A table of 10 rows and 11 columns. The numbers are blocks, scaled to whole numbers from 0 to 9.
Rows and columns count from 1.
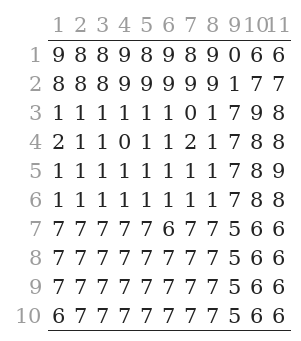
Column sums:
49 48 48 49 49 49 49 50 49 70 70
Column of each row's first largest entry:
1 4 10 10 11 10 1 1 1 2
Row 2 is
8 8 8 9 9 9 9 9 1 7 7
